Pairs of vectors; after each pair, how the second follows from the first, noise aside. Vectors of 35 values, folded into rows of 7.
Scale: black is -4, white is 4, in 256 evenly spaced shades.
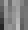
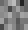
shuffled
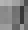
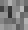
shuffled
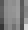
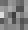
shuffled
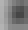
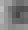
copied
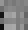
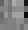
reversed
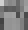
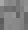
shrunk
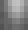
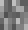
shuffled
